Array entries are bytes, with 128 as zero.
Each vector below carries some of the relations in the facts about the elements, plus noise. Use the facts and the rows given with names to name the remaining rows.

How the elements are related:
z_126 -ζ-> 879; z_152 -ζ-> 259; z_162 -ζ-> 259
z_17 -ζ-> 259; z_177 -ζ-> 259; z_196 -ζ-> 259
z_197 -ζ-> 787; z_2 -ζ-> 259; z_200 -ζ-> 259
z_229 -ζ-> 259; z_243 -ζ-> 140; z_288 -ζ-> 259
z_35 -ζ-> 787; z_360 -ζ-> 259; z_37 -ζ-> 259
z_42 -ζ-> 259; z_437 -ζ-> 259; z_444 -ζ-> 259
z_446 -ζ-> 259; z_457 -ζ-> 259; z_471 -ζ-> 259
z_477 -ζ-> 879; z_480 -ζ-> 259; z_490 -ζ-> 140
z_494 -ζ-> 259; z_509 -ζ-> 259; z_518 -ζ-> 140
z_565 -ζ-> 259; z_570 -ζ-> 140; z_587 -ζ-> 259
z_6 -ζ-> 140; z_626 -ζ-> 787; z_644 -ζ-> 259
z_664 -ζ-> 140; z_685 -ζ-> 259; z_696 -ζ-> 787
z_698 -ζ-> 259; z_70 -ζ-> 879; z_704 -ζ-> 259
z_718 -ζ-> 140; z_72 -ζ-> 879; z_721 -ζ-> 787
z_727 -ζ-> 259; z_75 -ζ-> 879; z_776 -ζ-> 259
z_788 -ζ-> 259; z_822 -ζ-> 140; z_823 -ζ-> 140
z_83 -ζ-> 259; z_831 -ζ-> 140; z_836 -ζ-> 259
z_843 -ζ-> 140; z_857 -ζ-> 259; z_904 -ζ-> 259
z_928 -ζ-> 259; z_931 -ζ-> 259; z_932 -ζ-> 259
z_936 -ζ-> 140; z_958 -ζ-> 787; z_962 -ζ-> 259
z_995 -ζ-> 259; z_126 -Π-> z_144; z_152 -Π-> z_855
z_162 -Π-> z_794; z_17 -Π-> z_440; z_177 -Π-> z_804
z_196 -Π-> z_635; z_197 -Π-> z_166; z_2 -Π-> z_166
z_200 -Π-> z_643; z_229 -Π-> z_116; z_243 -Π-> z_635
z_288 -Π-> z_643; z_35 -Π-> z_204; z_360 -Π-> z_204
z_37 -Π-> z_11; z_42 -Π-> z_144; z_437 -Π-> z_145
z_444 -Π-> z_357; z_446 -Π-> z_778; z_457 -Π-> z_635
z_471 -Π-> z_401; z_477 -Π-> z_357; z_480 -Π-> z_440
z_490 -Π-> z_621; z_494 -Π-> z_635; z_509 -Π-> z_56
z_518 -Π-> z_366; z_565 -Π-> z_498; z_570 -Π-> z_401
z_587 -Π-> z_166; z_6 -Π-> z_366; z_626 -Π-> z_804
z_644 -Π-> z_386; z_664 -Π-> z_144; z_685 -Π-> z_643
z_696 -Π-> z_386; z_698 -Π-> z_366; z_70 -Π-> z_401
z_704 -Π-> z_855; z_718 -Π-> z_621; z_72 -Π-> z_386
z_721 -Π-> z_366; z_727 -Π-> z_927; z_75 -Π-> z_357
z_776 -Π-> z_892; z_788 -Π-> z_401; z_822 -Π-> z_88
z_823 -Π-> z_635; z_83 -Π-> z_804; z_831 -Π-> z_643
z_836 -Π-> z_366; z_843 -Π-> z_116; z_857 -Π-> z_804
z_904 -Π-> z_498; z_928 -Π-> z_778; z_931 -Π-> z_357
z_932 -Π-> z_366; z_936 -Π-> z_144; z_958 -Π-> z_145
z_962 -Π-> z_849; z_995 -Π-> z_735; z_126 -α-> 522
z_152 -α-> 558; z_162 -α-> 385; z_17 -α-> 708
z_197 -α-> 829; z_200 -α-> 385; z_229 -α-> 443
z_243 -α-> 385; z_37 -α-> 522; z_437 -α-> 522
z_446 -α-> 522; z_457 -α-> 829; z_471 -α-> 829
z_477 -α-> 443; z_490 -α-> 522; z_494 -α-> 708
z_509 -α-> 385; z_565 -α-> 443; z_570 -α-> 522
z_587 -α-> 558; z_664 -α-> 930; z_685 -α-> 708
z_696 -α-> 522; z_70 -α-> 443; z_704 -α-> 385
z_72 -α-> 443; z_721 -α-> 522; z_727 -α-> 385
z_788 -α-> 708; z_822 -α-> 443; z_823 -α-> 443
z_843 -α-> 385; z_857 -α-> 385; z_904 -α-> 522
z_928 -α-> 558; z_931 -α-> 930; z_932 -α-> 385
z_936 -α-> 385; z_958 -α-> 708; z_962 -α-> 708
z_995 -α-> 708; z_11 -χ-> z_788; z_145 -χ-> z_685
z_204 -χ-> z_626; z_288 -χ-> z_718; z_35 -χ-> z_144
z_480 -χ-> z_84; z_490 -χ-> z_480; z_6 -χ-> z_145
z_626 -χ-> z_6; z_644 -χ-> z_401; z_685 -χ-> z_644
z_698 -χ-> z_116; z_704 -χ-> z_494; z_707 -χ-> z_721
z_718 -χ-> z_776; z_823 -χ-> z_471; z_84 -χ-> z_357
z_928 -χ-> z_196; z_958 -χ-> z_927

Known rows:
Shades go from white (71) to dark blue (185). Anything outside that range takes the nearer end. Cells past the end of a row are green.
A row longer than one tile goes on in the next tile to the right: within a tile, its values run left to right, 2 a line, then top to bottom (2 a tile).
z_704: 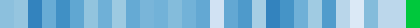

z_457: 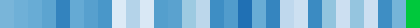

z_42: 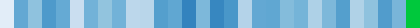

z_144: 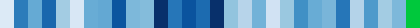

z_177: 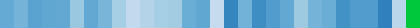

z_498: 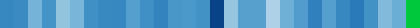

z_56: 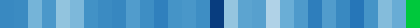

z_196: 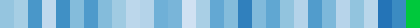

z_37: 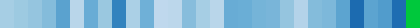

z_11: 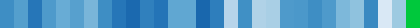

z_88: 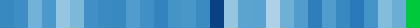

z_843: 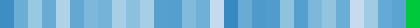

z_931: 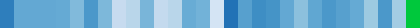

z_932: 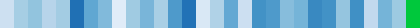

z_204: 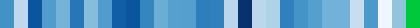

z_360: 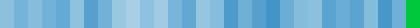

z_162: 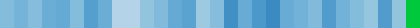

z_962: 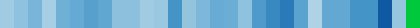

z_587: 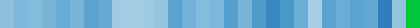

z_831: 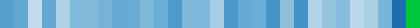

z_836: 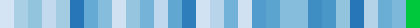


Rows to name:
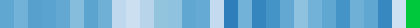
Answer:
z_857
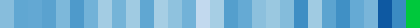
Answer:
z_72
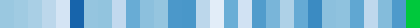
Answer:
z_518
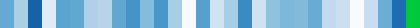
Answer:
z_823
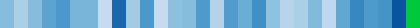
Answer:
z_696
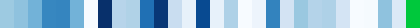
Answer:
z_718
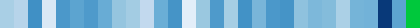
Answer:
z_494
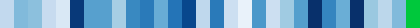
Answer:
z_366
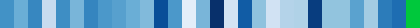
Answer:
z_635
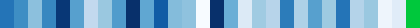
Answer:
z_145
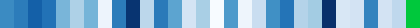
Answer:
z_644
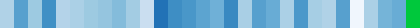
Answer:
z_936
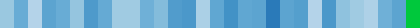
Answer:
z_200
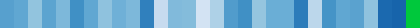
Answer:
z_70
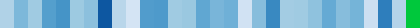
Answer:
z_776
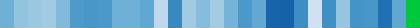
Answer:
z_788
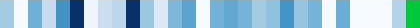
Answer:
z_6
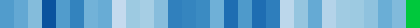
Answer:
z_197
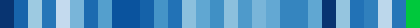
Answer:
z_401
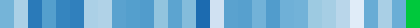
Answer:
z_35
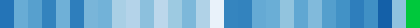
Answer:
z_75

